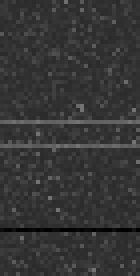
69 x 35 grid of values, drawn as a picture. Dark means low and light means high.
Rows 31, 37 and 58 differ from the rows beside them. No overall slope runs across the table. Overall the values sit about 20% of the way up the scale. The values are skewed, with a long tail toward high values.
